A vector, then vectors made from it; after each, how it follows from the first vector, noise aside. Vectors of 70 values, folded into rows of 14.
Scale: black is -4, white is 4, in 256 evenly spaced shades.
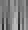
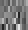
sign-scrambled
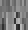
sign-scrambled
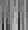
copied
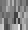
sign-scrambled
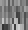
sign-scrambled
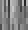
reversed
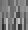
sign-scrambled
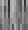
reversed
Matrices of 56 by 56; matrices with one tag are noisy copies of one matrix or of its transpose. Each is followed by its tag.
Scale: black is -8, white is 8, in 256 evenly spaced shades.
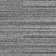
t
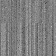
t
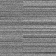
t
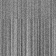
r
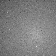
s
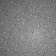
s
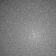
s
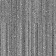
t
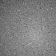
s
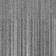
r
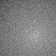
s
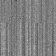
t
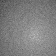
s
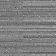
t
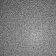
s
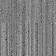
t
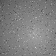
s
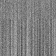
r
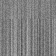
r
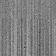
r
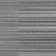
r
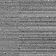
r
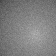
s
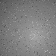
s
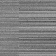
r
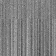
r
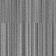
t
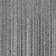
r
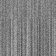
r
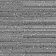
t
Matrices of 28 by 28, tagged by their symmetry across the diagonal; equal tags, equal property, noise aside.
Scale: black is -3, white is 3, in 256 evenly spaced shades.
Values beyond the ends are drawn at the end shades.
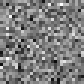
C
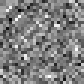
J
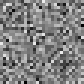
J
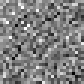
J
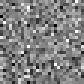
C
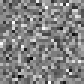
C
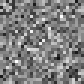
J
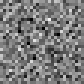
J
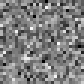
C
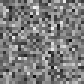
C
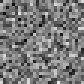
J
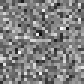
C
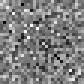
J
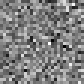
C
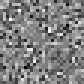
J
